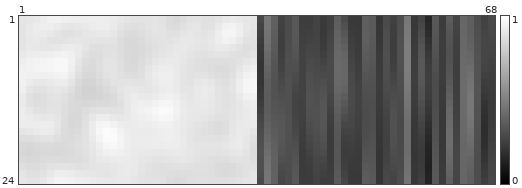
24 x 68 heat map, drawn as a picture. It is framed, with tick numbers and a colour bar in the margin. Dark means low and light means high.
The table splits into one row of 2 panels. Panel 1,1: very high, blotchy, faint in contrast. Panel 1,2: low, streaked downward.
